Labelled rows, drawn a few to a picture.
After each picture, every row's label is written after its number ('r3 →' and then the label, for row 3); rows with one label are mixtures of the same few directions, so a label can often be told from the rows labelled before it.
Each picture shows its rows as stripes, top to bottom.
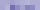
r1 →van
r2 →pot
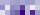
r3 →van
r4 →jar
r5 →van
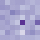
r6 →jar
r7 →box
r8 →pot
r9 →van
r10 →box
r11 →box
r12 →jar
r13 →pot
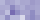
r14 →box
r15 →pot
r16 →pot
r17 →jar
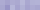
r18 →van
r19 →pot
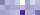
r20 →van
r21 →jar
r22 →box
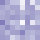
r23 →van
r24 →box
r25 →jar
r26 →pot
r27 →van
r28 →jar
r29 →jar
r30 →pot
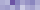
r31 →pot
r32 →box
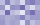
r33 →jar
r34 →jar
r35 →jar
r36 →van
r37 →van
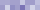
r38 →box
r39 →jar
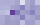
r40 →box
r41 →van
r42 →pot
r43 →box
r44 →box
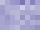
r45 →van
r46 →van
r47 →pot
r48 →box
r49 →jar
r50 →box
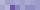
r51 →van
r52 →pot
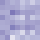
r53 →van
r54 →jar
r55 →pot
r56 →van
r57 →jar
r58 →pot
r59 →van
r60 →pot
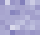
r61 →jar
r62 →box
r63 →pot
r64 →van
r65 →van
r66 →pot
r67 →pot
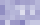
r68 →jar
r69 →van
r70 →van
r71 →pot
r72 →jar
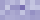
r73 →van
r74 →jar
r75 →jar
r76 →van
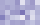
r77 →box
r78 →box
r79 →jar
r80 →van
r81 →jar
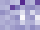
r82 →box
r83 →pot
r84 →van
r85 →box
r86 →box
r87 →van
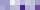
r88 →pot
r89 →box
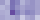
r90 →pot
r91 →pot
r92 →pot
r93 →box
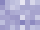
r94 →van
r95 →pot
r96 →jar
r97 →box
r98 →van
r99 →van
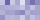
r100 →jar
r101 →van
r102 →van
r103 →van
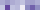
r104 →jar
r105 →jar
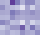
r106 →pot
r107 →van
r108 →pot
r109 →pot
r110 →van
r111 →van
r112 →box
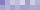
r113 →van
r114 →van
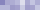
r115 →van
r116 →box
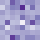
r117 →pot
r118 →van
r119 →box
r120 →box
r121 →jar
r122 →jar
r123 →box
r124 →pot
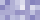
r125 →jar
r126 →van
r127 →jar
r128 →jar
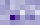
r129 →jar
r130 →pot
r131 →box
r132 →pot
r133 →pot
